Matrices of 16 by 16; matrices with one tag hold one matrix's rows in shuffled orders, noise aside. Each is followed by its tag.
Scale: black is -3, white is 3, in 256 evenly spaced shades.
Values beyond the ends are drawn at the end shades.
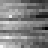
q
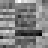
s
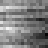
q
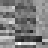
s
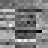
s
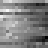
q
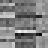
s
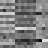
s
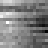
q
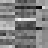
s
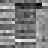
s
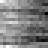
q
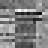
s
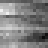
q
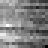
q
